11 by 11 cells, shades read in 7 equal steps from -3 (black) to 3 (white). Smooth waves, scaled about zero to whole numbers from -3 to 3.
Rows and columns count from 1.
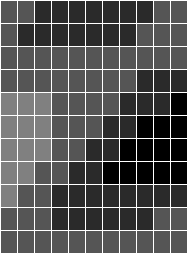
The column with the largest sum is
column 1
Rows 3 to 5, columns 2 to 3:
-1 -1 / -1 -1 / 0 0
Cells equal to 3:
0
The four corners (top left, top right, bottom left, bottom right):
-1 -1 -1 -1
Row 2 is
-1 -2 -2 -2 -2 -2 -2 -2 -1 -1 -1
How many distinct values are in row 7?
4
